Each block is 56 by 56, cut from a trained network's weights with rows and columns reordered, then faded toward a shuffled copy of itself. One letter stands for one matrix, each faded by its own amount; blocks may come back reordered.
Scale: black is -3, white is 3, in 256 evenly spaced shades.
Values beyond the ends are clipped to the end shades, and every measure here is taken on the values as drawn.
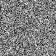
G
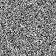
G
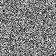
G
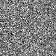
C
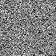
G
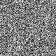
G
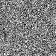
G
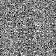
C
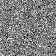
C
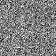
C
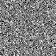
C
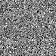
C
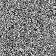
G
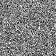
C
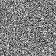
G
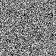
G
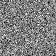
G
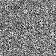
C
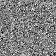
C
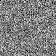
G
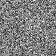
G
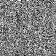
C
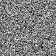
G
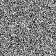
G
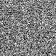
G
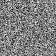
G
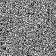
C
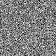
C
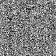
C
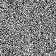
G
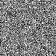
C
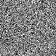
G
